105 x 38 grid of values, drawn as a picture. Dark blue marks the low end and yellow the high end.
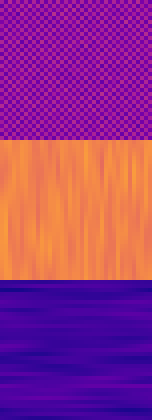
The table splits into 3 rows of 1 panel. Panel 1,1: low, checkered. Panel 2,1: high, streaked downward, faint in contrast. Panel 3,1: very low, streaked across, faint in contrast.
